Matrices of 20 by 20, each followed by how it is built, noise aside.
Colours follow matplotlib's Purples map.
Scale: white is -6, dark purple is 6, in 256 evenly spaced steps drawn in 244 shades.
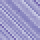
Toeplitz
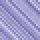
Toeplitz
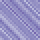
Toeplitz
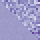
upper triangular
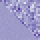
upper triangular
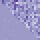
upper triangular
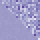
upper triangular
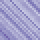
Toeplitz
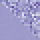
upper triangular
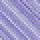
Toeplitz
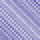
Toeplitz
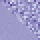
upper triangular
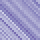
Toeplitz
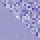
upper triangular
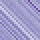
Toeplitz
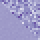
upper triangular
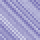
Toeplitz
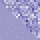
upper triangular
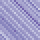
Toeplitz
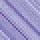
Toeplitz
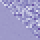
upper triangular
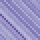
Toeplitz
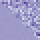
upper triangular
